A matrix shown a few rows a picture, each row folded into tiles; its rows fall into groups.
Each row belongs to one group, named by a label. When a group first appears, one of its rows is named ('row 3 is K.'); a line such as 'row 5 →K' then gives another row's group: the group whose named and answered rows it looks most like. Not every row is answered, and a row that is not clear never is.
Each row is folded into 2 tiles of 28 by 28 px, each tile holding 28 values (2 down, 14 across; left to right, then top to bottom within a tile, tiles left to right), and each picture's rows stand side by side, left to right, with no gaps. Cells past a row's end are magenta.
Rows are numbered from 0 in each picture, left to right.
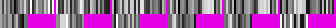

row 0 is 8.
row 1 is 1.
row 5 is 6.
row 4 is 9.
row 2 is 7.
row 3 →9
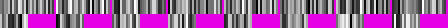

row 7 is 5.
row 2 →5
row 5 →5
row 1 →7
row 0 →7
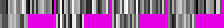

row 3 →5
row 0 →5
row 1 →6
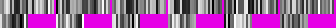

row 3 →1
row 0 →8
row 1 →6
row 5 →7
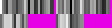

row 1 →1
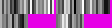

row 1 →1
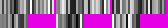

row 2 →6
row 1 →8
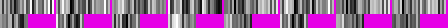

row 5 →8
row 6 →9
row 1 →8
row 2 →8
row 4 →9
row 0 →8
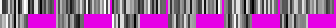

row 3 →7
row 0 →1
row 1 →8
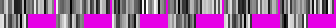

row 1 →1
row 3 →9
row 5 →5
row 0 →9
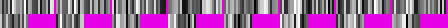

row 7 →6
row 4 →9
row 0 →7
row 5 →6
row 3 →9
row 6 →5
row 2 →1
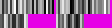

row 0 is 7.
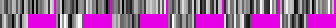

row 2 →9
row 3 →7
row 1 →1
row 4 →6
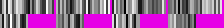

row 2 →6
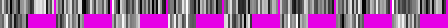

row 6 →5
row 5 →1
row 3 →6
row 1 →5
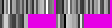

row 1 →5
